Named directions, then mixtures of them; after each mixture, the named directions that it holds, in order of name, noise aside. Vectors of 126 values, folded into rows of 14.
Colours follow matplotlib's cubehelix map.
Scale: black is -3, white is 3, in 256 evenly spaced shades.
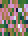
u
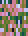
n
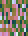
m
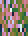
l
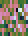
u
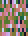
l, m, n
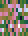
n, u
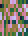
m, u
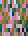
l, m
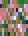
u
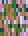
m, n, u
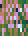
l, u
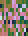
m, u
